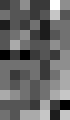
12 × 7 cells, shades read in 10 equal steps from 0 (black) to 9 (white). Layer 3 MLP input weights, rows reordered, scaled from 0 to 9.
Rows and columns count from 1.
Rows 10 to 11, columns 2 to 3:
5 4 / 3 3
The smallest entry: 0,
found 3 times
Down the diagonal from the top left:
2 3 2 2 3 2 5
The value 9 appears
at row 1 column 6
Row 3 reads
1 3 2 4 1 4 4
